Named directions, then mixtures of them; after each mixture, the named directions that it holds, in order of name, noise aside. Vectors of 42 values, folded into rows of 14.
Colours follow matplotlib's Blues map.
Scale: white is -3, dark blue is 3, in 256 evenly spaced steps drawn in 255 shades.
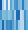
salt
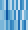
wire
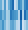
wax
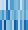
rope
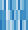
wax, wire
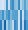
rope, wax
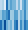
rope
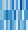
wax, wire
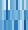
rope, salt, wire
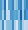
rope, wax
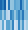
rope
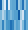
salt, wire
